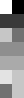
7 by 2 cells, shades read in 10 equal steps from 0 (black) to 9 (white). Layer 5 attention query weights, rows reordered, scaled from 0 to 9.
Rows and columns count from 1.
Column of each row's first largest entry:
1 1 1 1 1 1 2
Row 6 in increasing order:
7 8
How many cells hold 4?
2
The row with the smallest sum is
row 2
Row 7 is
4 7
